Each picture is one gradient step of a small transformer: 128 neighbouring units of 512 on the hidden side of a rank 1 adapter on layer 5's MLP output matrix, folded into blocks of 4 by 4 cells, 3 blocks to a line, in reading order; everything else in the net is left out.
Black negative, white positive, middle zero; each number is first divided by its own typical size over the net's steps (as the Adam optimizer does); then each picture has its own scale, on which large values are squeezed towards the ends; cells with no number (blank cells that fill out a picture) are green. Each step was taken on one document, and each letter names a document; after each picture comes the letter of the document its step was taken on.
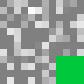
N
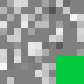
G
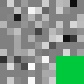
N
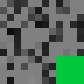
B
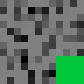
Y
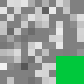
G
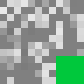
G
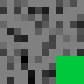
Y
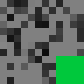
B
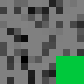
Y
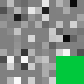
N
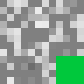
N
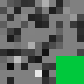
G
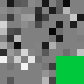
B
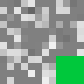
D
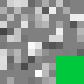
G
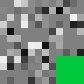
G
